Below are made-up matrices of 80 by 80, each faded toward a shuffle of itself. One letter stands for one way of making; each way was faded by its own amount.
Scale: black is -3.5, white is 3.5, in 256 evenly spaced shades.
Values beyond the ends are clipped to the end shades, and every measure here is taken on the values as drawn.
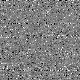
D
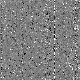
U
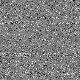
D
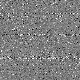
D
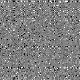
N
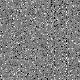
U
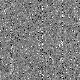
U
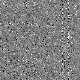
U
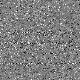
D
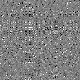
N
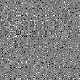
N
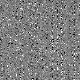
U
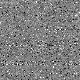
D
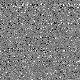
D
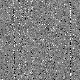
U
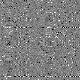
N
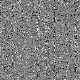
U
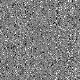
U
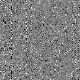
U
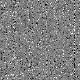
U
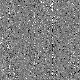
U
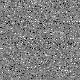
D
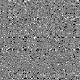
N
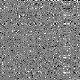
N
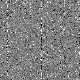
U
